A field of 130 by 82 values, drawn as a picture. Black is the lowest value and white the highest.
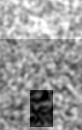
Odd patch: lower, in the bottom middle. Average level on the scale: 60%. Seam: horizontal, 30% of the way down, the top part higher. Roughest part: bottom middle. Ninth with the highest average: top middle. Ninth with the lowest average: bottom middle.
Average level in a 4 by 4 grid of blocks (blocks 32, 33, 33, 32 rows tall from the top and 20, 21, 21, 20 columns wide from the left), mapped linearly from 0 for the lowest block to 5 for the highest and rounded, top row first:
4555
3333
3222
2013
